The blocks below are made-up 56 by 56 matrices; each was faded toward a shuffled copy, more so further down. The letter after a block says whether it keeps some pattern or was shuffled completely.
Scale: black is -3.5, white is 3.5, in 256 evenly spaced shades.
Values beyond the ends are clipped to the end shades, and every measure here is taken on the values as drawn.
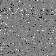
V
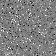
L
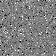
L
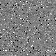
V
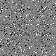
V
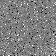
V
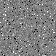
L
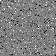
L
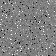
L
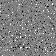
V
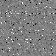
V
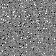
V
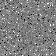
L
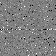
V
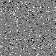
V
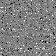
V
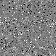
V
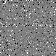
V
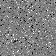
L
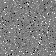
L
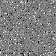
V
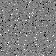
V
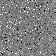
L
